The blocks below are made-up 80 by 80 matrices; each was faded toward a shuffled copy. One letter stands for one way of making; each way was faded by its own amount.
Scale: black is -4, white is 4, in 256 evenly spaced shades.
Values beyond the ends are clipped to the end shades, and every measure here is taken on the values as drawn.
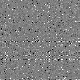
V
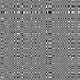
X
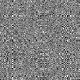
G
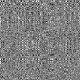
G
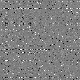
V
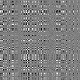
X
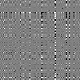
X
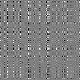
X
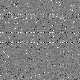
V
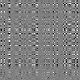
X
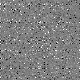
V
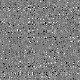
V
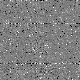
V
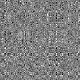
G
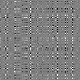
X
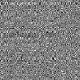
G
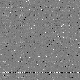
V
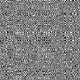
G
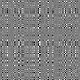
X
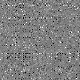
V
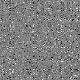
V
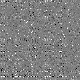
V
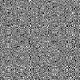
G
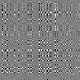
X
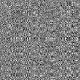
G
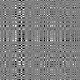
X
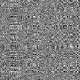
G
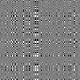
X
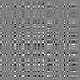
X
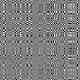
X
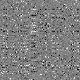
V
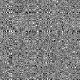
G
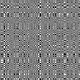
X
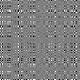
X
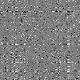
V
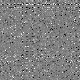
V
